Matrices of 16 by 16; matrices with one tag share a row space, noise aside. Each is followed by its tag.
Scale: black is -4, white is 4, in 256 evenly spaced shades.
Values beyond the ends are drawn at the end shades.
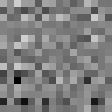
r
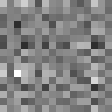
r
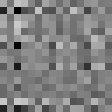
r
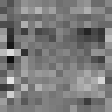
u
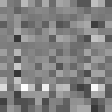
r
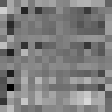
u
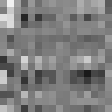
u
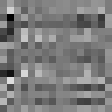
u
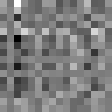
r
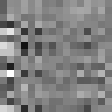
u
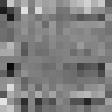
u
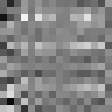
u
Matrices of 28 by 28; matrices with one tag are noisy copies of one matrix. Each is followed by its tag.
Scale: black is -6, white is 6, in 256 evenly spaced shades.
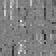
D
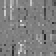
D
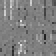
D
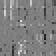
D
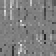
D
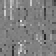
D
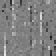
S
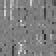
D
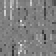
D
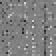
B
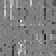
D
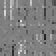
D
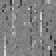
S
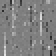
S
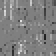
D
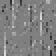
S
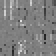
D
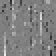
S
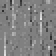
S
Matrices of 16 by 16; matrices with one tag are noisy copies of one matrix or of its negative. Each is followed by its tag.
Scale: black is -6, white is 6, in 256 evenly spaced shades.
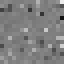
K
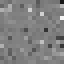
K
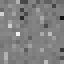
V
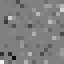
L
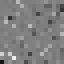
L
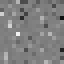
V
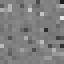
K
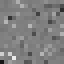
L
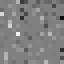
V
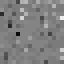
V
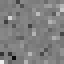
L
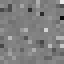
K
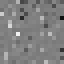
V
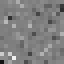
L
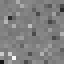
L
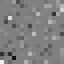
L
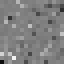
L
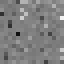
V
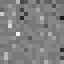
V
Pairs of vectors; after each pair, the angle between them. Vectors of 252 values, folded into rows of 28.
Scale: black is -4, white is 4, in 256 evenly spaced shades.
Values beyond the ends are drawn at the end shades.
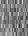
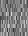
orthogonal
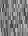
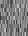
orthogonal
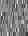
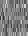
partly opposed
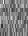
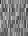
partly aligned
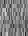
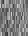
partly opposed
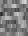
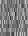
orthogonal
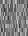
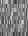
orthogonal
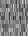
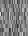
partly opposed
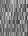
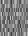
orthogonal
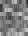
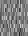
orthogonal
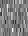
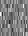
partly opposed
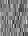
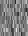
orthogonal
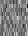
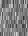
partly aligned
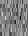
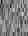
orthogonal
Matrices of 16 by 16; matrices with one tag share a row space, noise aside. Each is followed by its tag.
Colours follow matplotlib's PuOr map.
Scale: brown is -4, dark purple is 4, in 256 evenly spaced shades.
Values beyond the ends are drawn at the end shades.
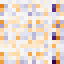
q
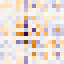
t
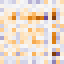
q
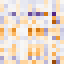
q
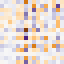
t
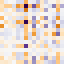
t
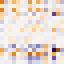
q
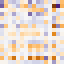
q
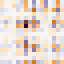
t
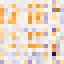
q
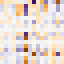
t
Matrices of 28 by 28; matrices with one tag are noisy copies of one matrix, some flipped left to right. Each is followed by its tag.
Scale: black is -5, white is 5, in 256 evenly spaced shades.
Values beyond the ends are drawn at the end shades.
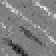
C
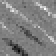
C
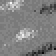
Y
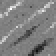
C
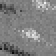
Y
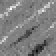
C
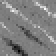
C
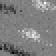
Y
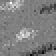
Y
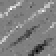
C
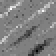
C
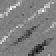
C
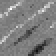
C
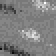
Y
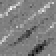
C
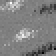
Y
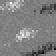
Y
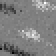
Y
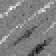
C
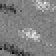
Y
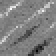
C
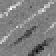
C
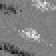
Y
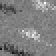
Y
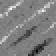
C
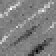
C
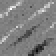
C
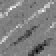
C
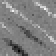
C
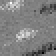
Y
